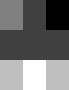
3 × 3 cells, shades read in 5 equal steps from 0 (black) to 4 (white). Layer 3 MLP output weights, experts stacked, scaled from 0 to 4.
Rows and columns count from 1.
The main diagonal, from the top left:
2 1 3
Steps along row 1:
down down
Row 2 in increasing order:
1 1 1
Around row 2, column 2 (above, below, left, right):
1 4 1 1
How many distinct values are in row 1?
3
